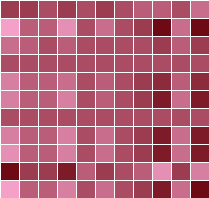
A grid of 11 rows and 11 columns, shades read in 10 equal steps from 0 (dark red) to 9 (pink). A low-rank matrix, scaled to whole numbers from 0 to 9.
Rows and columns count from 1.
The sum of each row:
44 50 47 44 48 48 44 49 50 42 50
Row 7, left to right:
4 4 4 4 4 4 4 4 4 4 4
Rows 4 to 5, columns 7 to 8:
4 4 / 4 3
